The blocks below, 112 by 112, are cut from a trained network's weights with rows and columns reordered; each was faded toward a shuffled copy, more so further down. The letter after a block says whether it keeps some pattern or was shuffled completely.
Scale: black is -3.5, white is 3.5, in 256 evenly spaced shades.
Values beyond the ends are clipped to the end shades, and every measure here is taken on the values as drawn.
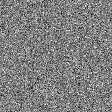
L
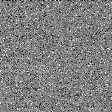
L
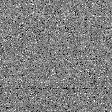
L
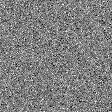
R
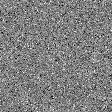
R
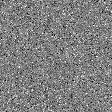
R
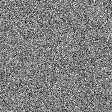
R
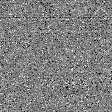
L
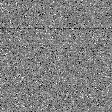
L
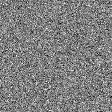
L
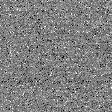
L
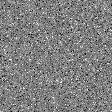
R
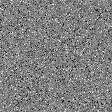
R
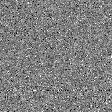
L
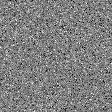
R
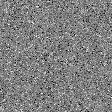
R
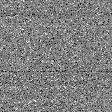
L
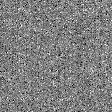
L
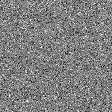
R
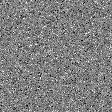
R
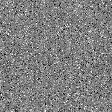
L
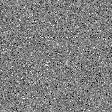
L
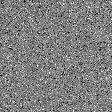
R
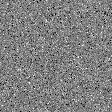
R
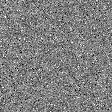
R
